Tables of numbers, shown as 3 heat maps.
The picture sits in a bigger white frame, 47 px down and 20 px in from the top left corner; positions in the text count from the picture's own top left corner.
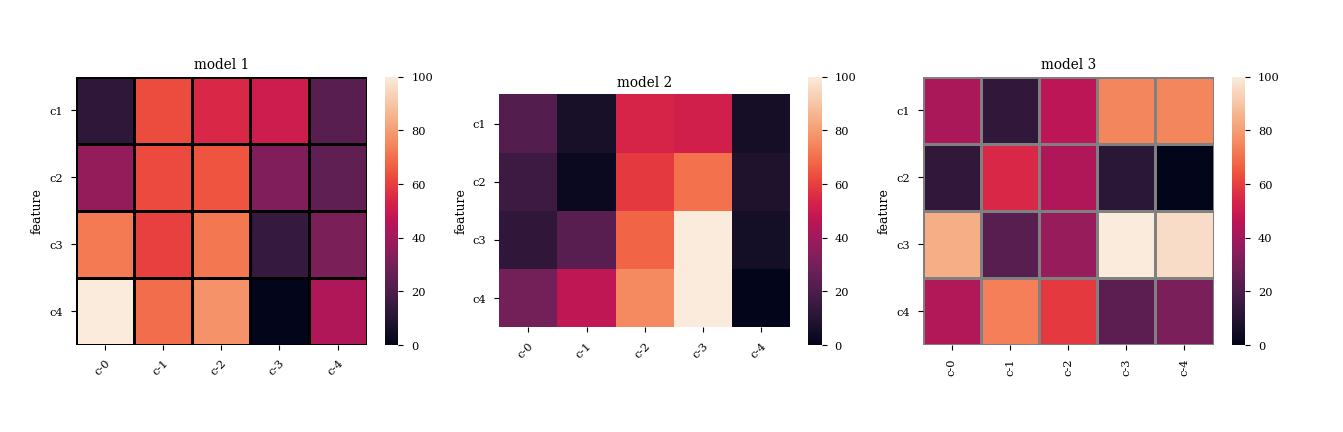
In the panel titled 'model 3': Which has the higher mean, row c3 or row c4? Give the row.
c3
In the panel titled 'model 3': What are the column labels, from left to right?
c-0, c-1, c-2, c-3, c-4
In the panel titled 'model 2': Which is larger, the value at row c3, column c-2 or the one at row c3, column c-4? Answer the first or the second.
the first
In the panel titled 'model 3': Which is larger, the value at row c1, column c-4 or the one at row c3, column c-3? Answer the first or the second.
the second
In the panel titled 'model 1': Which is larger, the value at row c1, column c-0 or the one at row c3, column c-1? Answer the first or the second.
the second
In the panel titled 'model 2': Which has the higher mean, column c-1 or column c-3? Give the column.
c-3
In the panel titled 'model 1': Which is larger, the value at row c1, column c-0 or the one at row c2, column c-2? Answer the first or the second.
the second
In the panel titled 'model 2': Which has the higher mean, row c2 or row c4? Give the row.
c4
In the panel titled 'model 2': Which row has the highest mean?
c4
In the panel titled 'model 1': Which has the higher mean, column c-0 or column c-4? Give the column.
c-0
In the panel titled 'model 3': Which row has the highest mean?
c3
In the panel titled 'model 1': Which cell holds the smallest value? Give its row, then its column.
c4, c-3
